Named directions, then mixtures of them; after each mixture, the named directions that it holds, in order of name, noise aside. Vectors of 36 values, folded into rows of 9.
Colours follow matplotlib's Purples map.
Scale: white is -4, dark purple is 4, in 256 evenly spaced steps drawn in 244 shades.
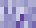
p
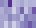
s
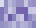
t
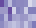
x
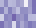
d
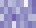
d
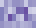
t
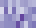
p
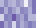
d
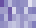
x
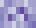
s, t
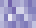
t, x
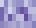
t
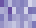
x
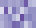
d, p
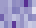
d, s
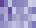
x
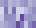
p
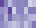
x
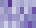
s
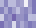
d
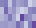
p, x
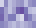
t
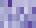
s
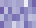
d, p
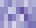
s, t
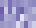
p
